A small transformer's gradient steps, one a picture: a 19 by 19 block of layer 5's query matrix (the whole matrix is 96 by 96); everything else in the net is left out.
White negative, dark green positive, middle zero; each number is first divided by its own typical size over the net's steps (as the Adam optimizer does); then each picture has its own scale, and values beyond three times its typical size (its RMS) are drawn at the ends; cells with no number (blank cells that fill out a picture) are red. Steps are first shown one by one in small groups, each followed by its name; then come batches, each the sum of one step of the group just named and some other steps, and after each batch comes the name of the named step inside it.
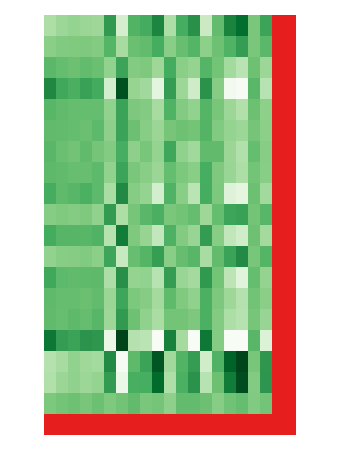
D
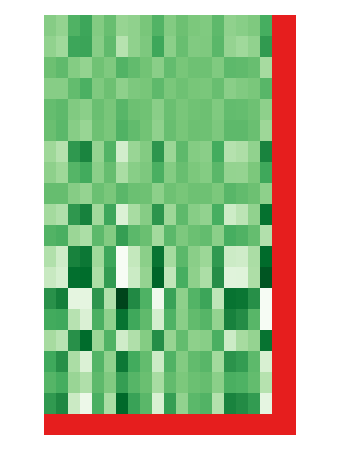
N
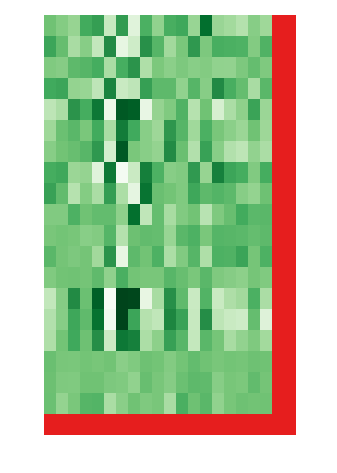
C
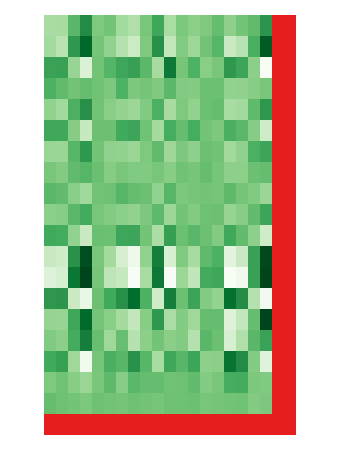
D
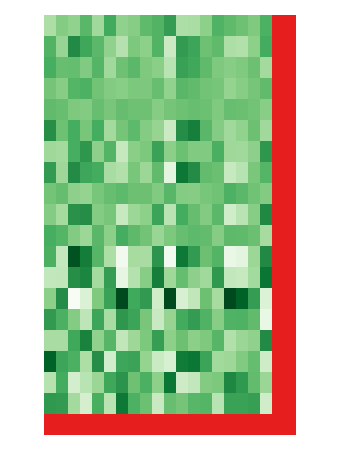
N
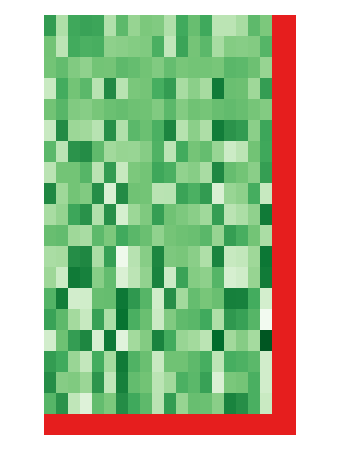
N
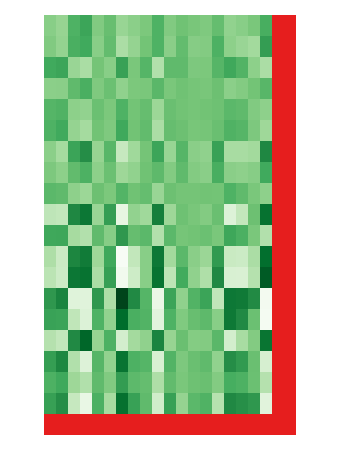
N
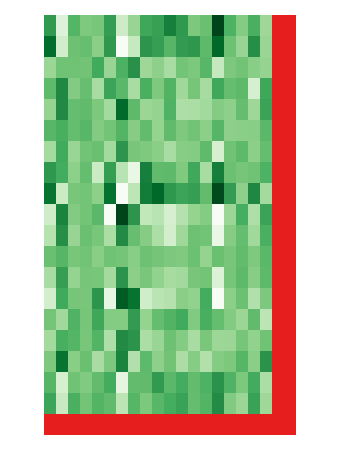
C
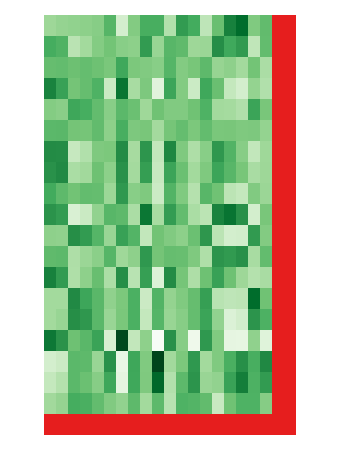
D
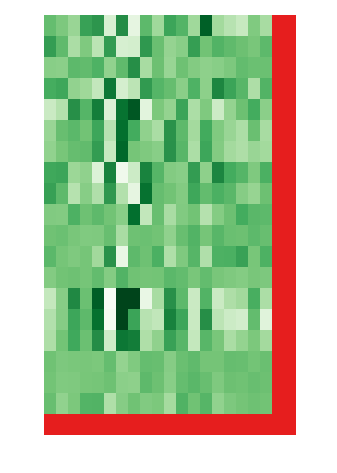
C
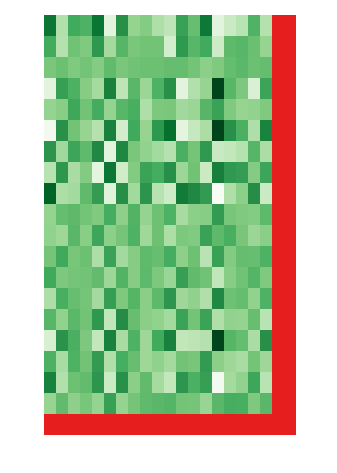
C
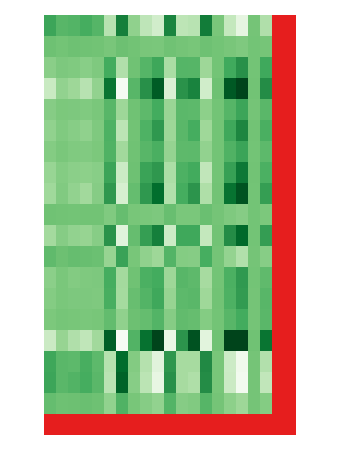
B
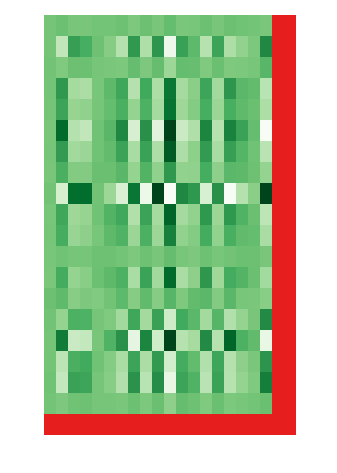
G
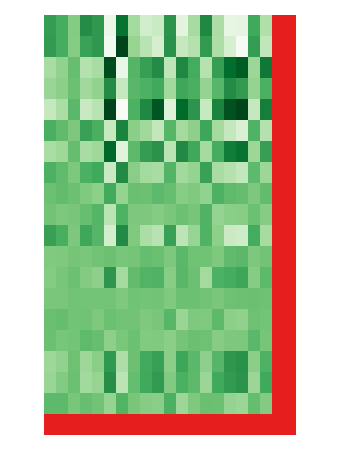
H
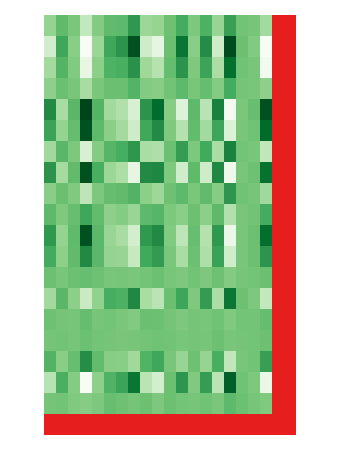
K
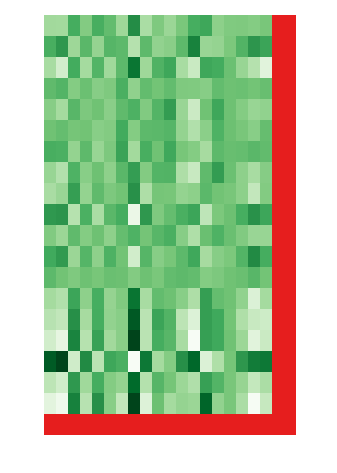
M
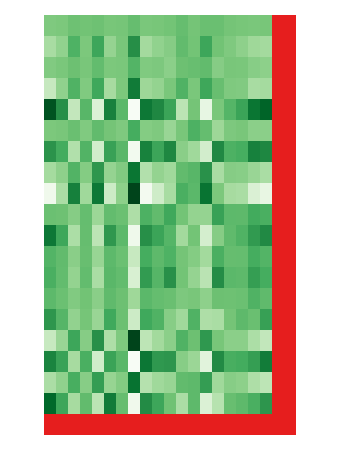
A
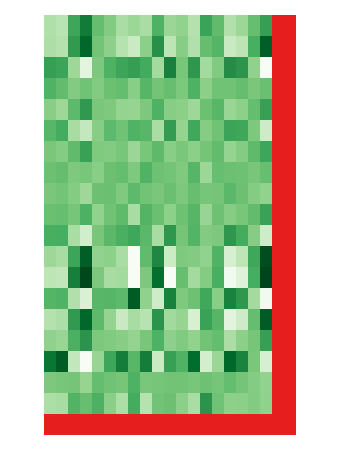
M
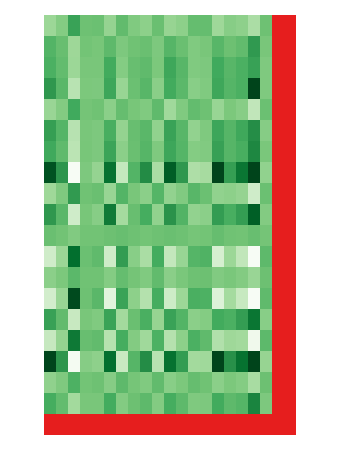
H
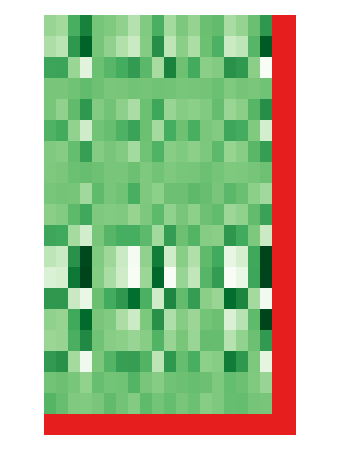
A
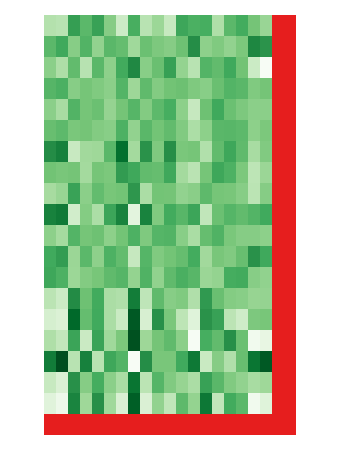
M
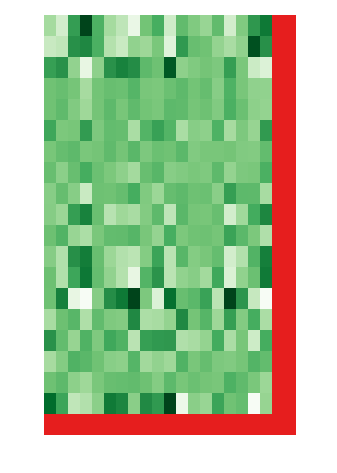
H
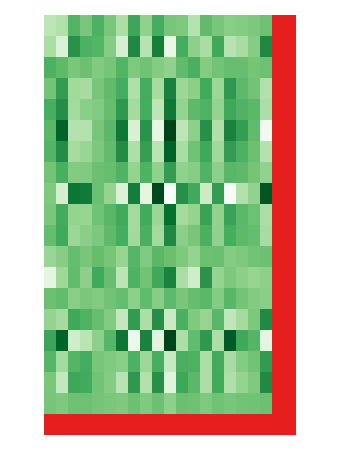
G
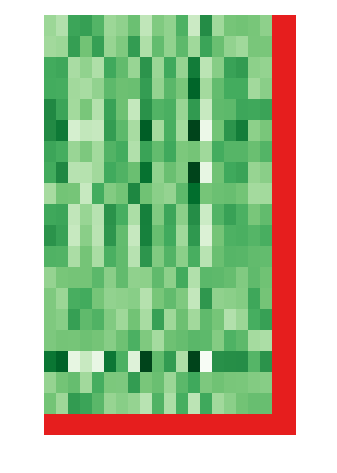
A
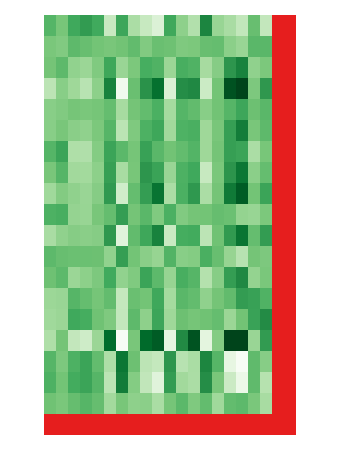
B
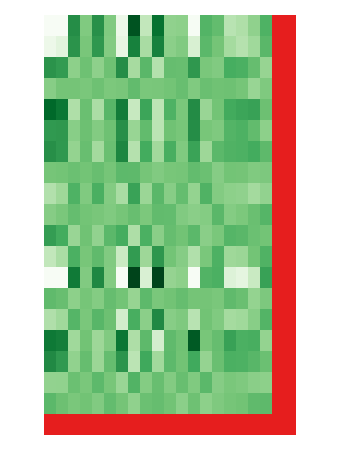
A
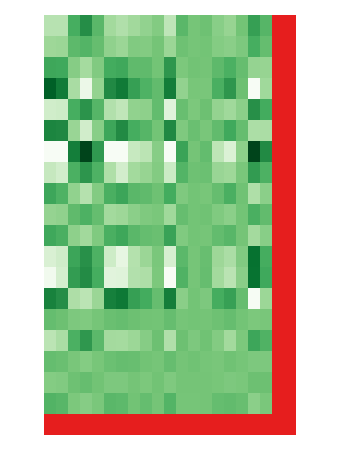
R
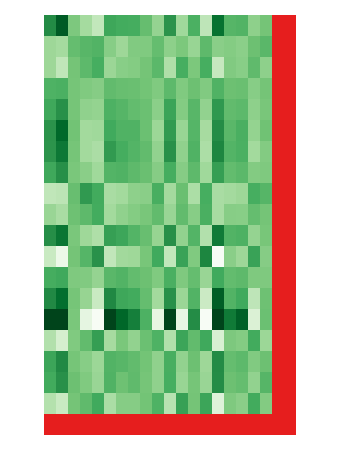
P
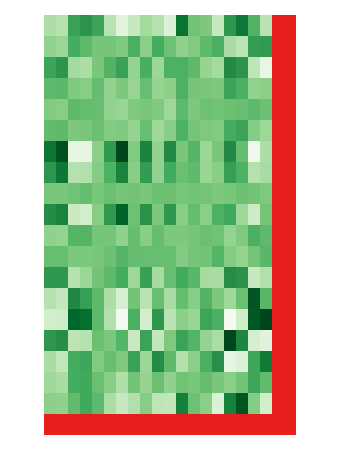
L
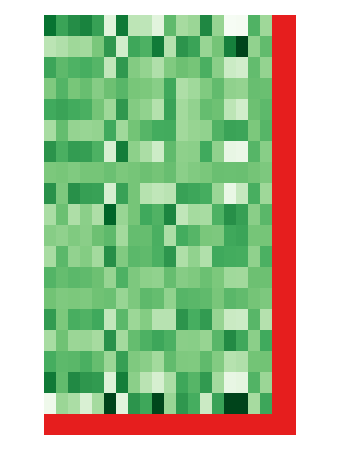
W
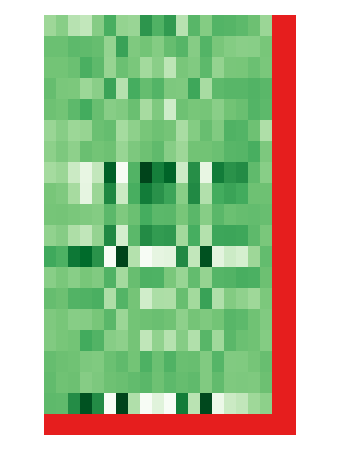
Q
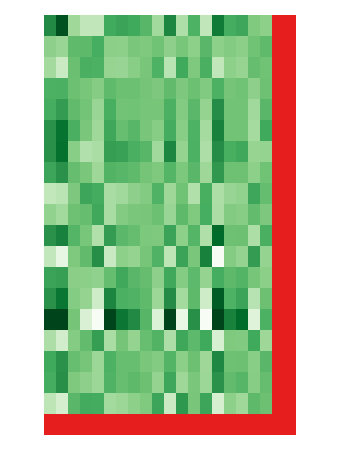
P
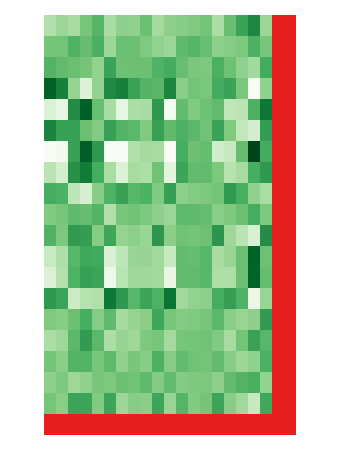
R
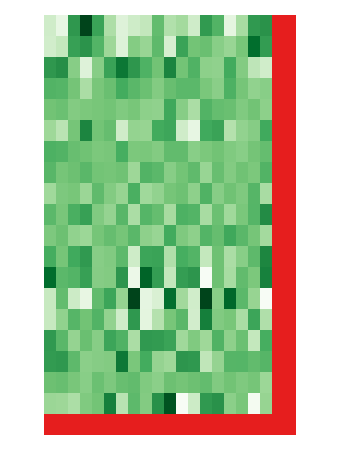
W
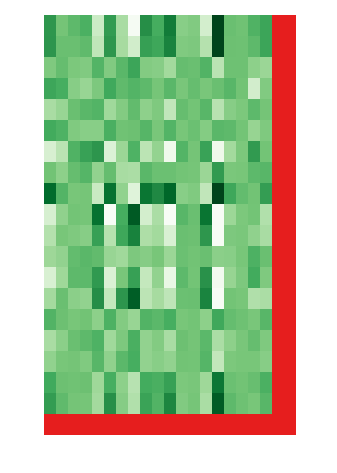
R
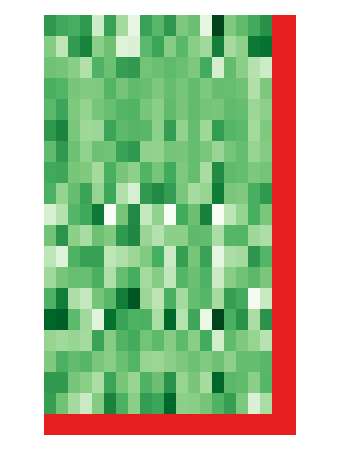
P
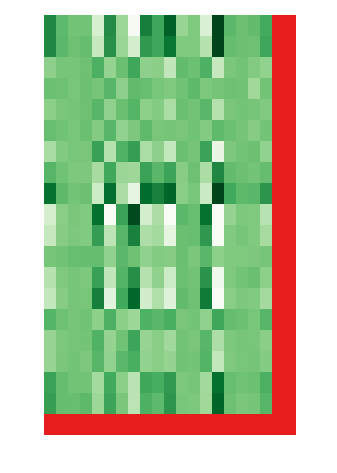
Q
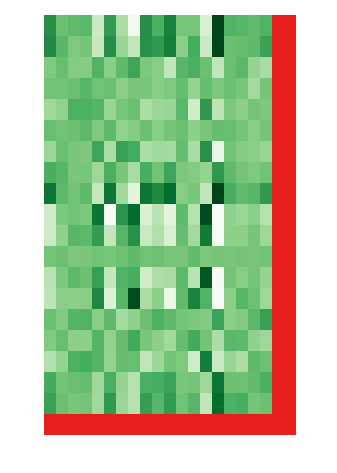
L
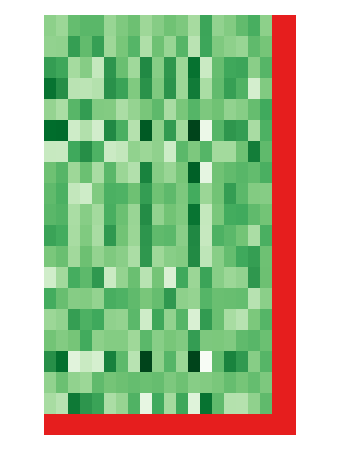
R
